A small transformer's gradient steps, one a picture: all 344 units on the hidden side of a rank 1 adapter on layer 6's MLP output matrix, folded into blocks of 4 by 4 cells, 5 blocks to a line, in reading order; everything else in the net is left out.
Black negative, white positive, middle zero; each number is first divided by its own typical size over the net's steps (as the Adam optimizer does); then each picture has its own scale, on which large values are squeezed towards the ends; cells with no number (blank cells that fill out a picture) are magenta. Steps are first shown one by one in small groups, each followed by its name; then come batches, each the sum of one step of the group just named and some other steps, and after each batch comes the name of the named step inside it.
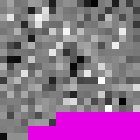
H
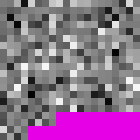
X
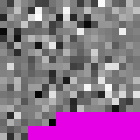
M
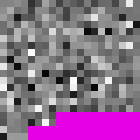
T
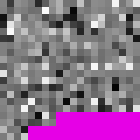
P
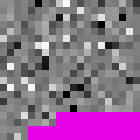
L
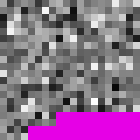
P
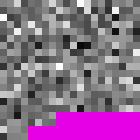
X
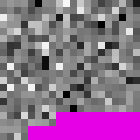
L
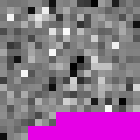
M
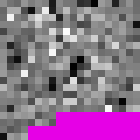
M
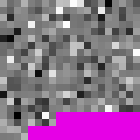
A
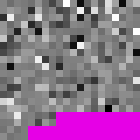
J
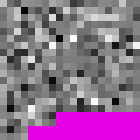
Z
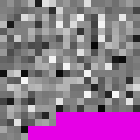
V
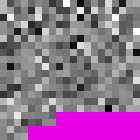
J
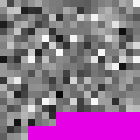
Z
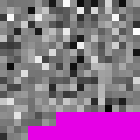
J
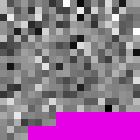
J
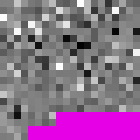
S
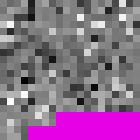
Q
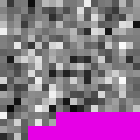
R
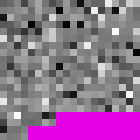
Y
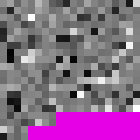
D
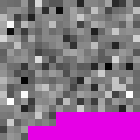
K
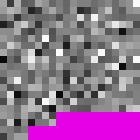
R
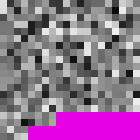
Y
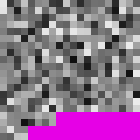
K
